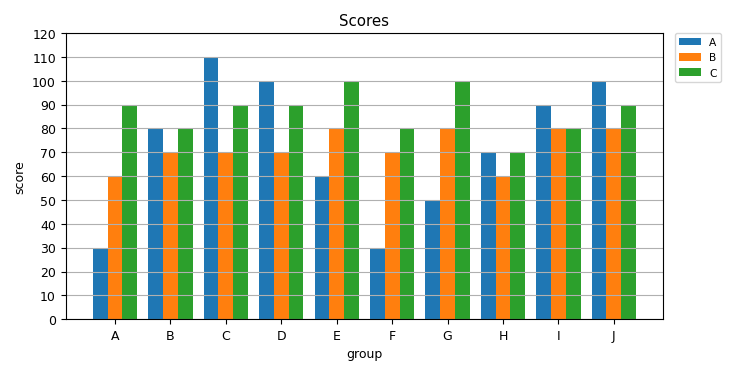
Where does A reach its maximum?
C
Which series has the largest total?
C
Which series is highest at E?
C
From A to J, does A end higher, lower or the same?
higher
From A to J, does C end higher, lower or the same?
the same
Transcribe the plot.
Title: Scores
x-axis: group, ticks A B C D E F G H I J
y-axis: score, ticks 0 10 20 30 40 50 60 70 80 90 100 110 120
Legend: A, B, C
Values:
A: 30 80 110 100 60 30 50 70 90 100
B: 60 70 70 70 80 70 80 60 80 80
C: 90 80 90 90 100 80 100 70 80 90
